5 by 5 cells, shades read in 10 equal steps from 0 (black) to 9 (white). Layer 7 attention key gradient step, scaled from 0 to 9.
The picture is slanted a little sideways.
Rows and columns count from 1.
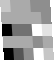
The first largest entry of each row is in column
1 1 4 1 4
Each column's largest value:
7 6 6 9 8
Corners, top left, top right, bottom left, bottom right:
7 5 0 7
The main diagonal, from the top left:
7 6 4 5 7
